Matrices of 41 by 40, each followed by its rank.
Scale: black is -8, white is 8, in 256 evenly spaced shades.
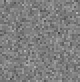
full rank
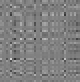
two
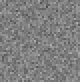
full rank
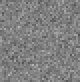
full rank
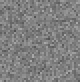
full rank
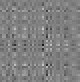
two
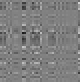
two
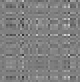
two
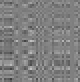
two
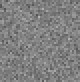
full rank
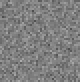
full rank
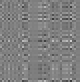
two
